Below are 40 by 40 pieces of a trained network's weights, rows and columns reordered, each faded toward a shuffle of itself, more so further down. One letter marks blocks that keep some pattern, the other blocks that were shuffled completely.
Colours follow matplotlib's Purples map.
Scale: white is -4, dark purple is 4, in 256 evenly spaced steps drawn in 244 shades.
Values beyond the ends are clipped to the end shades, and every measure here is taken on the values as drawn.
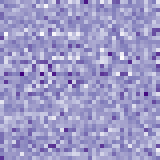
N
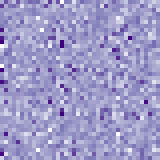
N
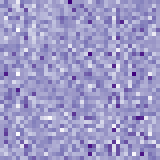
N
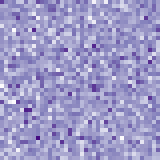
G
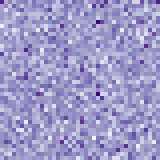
G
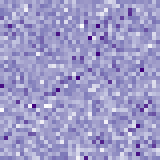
G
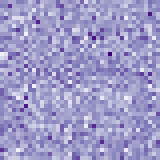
N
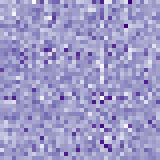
N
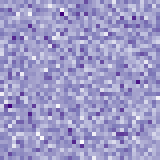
G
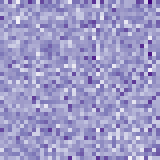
N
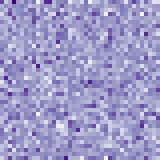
N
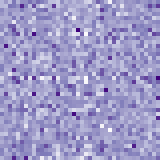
N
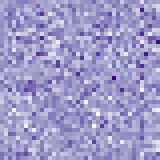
N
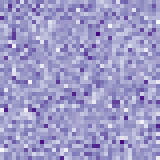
G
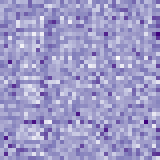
N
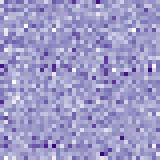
N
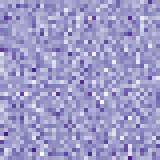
N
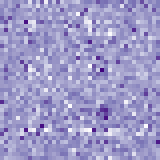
N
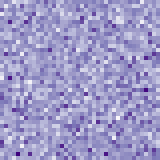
G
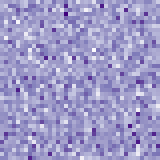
N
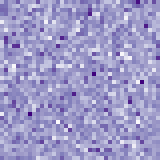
G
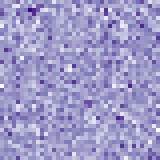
N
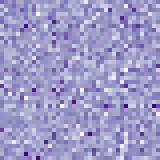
N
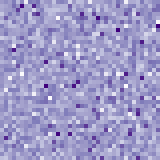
G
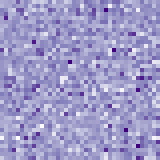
N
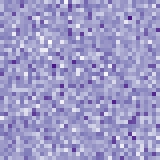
G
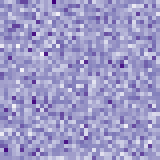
G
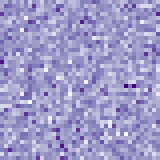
G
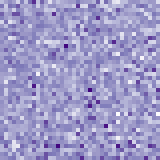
N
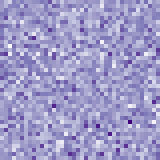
N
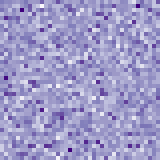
G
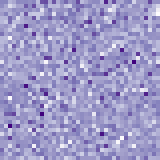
N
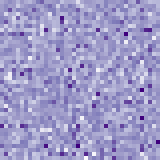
N
